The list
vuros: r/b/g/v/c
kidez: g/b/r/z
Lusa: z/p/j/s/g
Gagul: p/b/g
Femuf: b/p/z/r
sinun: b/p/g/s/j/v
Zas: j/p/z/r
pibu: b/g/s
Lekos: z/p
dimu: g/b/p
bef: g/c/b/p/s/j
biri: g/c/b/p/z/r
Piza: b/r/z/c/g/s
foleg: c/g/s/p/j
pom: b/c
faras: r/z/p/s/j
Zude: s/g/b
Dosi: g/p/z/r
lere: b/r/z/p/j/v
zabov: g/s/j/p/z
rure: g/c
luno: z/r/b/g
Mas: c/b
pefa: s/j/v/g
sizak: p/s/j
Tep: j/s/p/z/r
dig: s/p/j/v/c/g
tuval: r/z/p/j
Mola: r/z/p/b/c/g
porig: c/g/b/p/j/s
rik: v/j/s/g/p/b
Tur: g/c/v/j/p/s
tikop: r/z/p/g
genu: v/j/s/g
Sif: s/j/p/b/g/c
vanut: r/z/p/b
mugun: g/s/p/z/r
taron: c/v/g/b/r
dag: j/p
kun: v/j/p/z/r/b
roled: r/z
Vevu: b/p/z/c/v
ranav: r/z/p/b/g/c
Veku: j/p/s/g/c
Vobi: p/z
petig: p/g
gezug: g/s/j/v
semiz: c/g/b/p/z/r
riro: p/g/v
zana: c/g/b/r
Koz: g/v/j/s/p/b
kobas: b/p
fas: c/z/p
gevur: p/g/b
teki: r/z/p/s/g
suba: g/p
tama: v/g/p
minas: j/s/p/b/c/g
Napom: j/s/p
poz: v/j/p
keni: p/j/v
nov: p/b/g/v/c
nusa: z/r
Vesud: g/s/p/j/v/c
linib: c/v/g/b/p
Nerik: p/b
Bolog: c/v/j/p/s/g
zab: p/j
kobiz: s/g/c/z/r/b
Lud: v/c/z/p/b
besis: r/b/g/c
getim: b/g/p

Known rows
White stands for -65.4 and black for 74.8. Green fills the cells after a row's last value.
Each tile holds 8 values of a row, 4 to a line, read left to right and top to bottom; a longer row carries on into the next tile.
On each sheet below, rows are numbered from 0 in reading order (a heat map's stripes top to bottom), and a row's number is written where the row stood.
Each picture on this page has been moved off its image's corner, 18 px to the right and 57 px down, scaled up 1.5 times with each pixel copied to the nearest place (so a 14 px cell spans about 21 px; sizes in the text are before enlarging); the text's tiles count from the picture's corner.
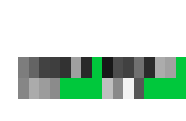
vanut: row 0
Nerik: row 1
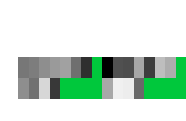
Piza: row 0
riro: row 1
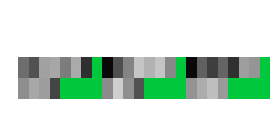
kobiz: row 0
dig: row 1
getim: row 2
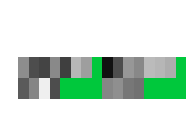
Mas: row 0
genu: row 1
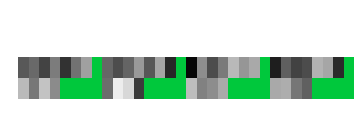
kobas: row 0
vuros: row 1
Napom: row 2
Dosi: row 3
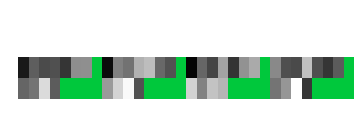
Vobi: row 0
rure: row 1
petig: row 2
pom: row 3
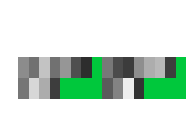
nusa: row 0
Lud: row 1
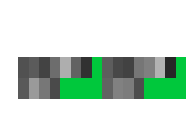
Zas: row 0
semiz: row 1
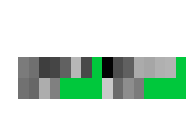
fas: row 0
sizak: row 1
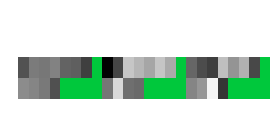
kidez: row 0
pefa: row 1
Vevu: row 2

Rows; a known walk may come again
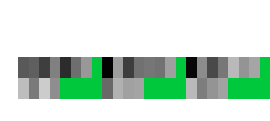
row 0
kobas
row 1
dag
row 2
Napom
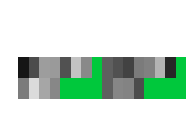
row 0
Zude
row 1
semiz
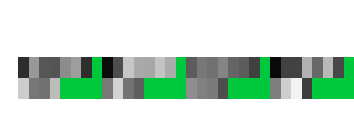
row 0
teki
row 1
pefa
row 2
kidez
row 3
nov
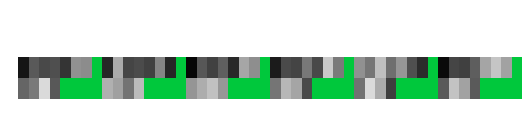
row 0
Vobi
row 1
tikop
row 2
getim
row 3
linib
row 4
nusa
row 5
rik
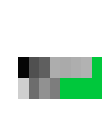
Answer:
sizak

